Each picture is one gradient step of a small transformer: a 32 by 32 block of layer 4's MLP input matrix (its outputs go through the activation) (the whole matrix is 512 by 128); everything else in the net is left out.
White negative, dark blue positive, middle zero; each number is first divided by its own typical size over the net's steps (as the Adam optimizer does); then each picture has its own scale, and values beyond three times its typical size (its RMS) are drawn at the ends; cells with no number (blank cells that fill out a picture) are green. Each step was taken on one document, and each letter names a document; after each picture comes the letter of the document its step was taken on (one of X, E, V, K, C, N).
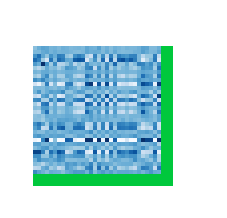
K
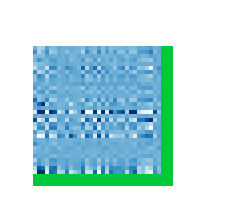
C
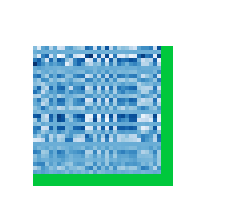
K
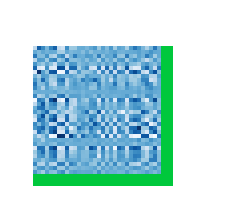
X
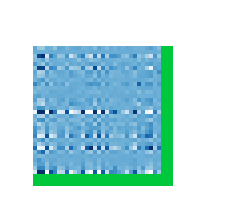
C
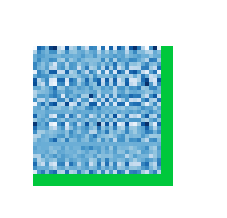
X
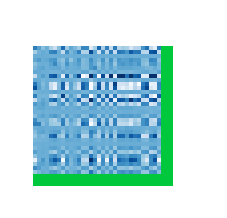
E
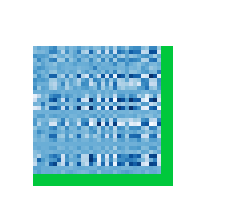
E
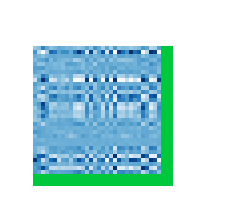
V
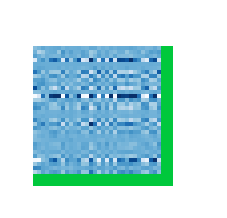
E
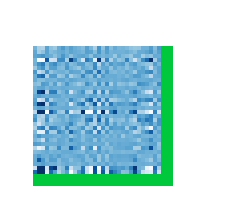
C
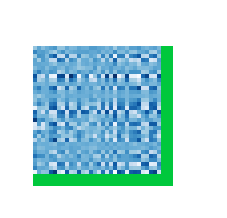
X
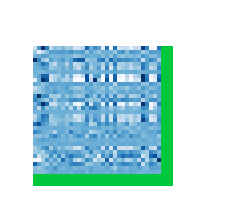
V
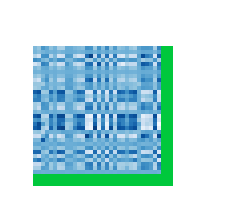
K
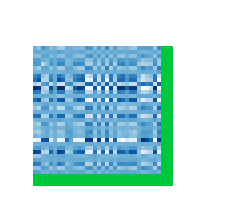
K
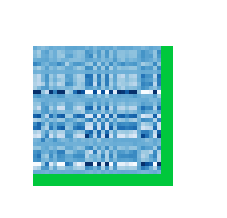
K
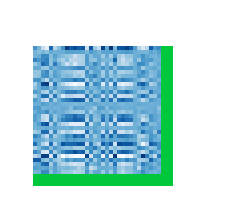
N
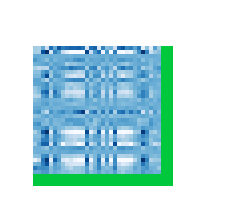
N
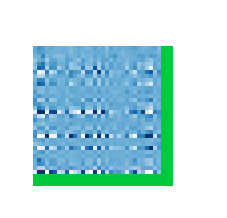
C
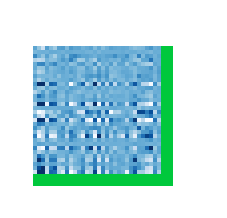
C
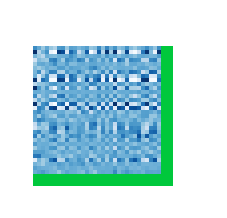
X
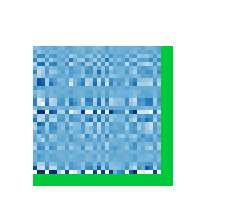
C
